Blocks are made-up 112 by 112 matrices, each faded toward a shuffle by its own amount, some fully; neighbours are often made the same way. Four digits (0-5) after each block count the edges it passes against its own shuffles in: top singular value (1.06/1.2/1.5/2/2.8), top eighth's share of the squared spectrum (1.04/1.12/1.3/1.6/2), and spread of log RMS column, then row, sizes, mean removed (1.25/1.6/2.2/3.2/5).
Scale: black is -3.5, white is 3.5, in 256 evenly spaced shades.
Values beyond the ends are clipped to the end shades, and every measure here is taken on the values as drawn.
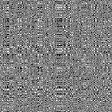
5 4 3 3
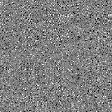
4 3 2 2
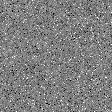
0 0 0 0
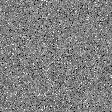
0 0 0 0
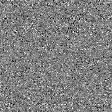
1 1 0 2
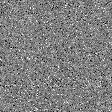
0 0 0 1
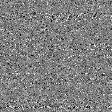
1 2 0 3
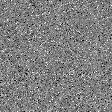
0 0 0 1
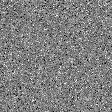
0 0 0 0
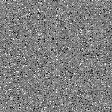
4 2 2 1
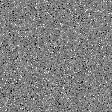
2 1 0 0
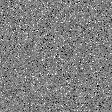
0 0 0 0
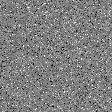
0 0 0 0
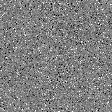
3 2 1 0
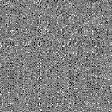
4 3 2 2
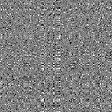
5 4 3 3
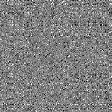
4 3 2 2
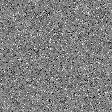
0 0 0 0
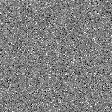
3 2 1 1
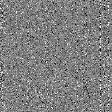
2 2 3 0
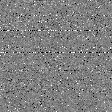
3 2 0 2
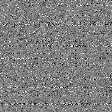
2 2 0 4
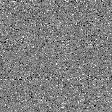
1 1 0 2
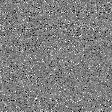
1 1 0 2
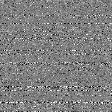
2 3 0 4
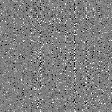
4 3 3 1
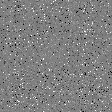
1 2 1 1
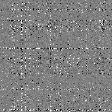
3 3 3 3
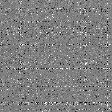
2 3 3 3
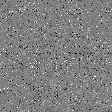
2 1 1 1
